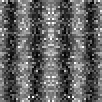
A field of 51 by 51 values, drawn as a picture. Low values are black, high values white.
Odd rows or columns: none. Stripes: upright, repeating 4 times. Mirror symmetry: left to right. Slope: none. Average level on the scale: 40%.
